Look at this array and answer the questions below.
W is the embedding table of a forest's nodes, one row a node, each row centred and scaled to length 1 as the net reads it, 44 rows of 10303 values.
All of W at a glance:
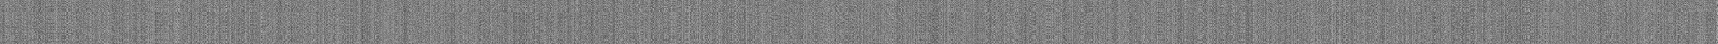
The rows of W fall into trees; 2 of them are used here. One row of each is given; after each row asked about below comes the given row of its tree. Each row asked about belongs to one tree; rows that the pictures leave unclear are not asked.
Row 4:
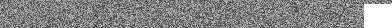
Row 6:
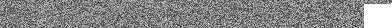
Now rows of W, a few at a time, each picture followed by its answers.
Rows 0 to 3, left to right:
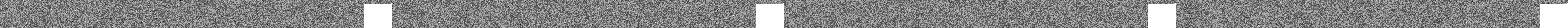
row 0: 4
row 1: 6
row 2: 4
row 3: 6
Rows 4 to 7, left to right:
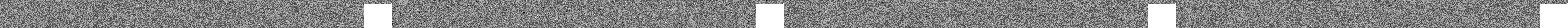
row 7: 4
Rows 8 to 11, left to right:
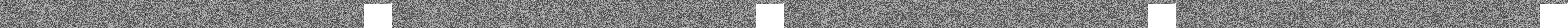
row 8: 6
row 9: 6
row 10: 6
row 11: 6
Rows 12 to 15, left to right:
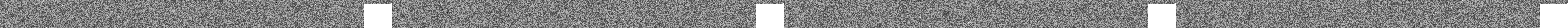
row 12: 4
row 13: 4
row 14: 4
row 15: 6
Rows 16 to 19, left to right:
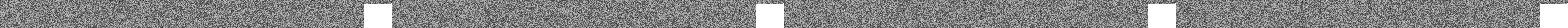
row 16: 4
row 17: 4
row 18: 4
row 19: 6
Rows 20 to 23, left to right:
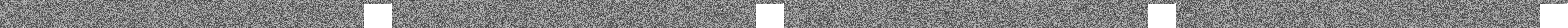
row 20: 4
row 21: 4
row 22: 4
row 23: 6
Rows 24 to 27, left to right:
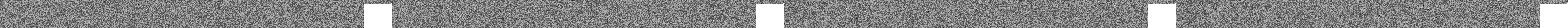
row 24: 4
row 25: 4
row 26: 6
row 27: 6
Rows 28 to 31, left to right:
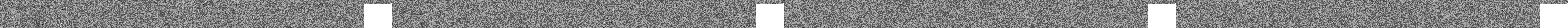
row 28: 4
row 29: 6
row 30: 4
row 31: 4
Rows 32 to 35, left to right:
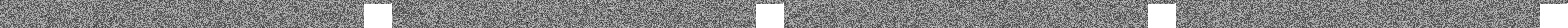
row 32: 4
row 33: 6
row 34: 4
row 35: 6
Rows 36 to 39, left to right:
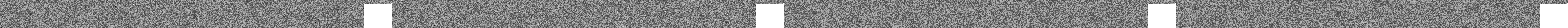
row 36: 6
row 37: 6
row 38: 6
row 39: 4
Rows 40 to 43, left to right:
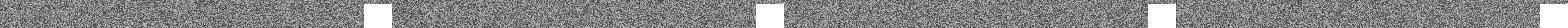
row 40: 4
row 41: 6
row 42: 6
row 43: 4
